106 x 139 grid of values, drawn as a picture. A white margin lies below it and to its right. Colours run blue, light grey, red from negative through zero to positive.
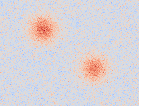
Histogram: skewed, a long tail of high values. Slope: none. Bumps: two. Average level on the scale: 50%.
